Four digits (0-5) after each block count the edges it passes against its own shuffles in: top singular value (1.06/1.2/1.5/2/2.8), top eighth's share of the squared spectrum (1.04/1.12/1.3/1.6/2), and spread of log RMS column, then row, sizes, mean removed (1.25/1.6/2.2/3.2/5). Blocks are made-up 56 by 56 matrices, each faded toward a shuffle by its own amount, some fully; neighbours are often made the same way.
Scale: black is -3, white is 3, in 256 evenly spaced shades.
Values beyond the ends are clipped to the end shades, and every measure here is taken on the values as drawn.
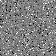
0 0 0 0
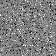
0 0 0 0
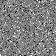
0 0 0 0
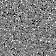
0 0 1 0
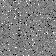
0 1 0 0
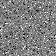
0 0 0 0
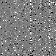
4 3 2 1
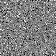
2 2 0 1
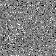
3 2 0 1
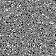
2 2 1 1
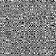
4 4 2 3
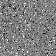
1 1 0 0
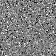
0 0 0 0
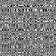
4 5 3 4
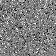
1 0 0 0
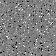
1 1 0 0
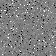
0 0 0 0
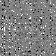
2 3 2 1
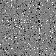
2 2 1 0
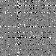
2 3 3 3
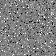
0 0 0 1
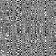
4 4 3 2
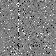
3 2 1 0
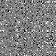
3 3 2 1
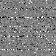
2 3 0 3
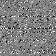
2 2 0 3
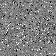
1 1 0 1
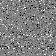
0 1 0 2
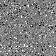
1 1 0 1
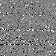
2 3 0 2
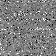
1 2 0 2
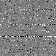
3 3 0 2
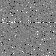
3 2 0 1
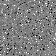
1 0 0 0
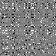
4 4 2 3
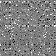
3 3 1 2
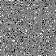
3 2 1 1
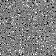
3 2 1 0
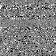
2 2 0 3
